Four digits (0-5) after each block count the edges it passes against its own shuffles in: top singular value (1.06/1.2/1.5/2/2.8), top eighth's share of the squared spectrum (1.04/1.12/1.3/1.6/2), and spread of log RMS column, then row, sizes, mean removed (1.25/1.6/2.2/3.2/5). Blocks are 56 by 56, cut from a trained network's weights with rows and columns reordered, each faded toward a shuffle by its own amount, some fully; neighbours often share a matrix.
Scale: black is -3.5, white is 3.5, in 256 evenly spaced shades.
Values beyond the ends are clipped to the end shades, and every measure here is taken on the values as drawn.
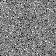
0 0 0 0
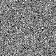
1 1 0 0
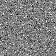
0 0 0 0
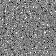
0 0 0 0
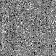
1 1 0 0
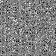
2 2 0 1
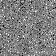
0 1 0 0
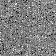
1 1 0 1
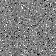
0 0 0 0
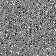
1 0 0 0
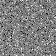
0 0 0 0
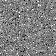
0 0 0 0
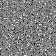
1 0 0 0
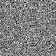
2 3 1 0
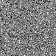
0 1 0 0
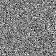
1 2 0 0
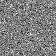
1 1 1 0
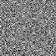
3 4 2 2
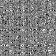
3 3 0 3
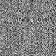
3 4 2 1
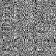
3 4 2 1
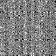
3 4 1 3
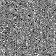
1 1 0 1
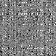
3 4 0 3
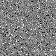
0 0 0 0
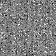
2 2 0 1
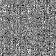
2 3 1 2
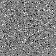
1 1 0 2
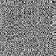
3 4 2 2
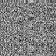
3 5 2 1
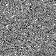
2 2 0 1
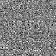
3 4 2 2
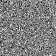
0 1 0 0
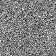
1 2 0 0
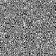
2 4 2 2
